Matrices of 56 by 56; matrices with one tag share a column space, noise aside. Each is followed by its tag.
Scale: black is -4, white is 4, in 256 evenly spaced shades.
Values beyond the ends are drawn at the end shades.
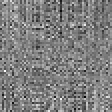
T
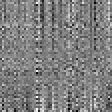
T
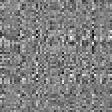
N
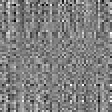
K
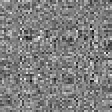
N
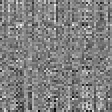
T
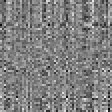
T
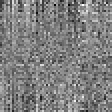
K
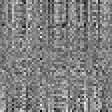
T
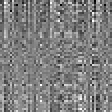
K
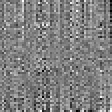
T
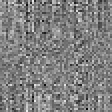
K
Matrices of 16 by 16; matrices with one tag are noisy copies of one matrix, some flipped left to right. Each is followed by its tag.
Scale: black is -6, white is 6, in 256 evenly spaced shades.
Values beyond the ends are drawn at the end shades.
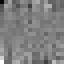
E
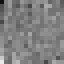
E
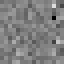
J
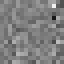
J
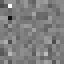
J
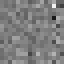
J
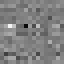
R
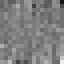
E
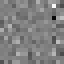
J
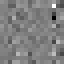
J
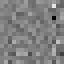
J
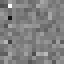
J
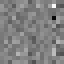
J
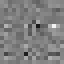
R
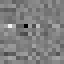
R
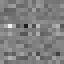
R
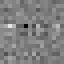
R
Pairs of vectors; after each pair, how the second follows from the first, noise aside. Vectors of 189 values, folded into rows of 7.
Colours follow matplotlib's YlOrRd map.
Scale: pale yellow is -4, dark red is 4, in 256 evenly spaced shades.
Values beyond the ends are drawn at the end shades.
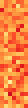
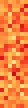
wrapped around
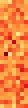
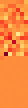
partly zeroed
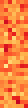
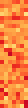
wrapped around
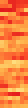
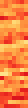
wrapped around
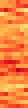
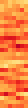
wrapped around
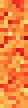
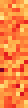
reversed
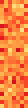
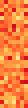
reversed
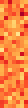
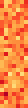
reversed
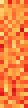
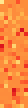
partly zeroed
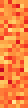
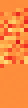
partly zeroed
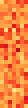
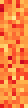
reversed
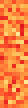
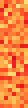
wrapped around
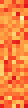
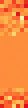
partly zeroed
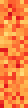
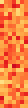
wrapped around
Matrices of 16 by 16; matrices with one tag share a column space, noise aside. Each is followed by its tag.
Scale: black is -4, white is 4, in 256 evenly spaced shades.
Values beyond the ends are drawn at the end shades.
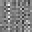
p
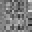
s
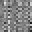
p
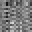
p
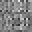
s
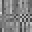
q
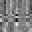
q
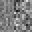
s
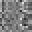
s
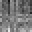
q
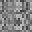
s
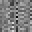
p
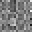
s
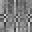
q
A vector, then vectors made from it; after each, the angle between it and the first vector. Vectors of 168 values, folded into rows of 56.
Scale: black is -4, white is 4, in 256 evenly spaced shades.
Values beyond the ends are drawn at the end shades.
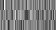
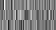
nearly parallel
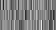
partly aligned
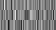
nearly parallel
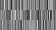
partly aligned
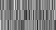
partly aligned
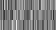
partly aligned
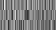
nearly parallel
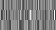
partly aligned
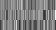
orthogonal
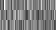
nearly parallel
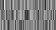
nearly parallel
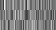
nearly parallel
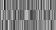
nearly opposite
